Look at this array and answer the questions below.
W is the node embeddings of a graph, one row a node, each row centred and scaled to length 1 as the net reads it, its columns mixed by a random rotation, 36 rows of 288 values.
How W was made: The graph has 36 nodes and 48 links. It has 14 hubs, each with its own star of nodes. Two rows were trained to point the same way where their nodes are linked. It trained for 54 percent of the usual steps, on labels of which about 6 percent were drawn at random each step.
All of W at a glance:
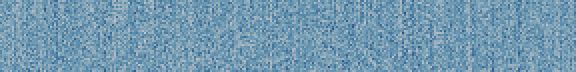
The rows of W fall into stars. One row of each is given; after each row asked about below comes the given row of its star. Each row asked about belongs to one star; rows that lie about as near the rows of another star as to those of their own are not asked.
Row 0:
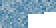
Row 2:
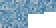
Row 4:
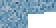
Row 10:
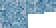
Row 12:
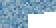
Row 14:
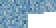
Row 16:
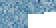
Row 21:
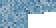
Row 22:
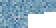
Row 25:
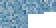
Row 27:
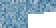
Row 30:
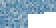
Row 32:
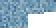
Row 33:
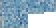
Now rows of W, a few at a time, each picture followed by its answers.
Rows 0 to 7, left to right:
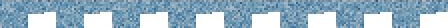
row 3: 0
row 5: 4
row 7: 2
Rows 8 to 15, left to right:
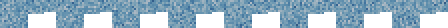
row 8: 33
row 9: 4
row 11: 25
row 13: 22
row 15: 32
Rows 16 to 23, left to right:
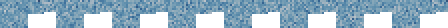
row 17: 22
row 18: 2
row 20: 16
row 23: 32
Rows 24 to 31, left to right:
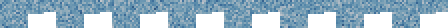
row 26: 12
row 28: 10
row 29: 21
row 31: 14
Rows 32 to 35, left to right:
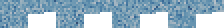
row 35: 12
